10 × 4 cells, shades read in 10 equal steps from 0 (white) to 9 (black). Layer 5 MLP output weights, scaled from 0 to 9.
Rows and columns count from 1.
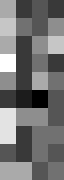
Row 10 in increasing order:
3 3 5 6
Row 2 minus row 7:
1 1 2 -2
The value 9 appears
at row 6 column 3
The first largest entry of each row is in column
2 3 2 2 2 3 4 2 2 3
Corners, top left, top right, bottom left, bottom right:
3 7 3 5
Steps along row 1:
up down up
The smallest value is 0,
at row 4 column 1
